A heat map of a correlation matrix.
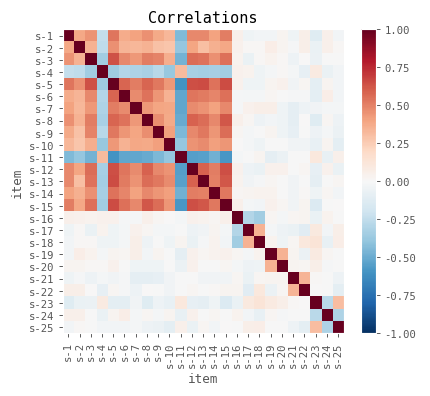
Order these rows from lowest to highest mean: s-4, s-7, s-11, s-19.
s-11, s-4, s-19, s-7
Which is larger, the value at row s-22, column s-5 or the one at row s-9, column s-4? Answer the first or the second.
the first
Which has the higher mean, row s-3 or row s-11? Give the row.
s-3
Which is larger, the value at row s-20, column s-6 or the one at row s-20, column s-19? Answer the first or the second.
the second
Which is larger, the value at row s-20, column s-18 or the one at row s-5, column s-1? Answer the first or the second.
the second
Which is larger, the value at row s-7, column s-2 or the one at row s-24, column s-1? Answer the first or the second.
the first
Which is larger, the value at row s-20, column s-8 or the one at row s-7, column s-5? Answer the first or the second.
the second
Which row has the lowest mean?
s-11
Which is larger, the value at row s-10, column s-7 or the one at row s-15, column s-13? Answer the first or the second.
the second
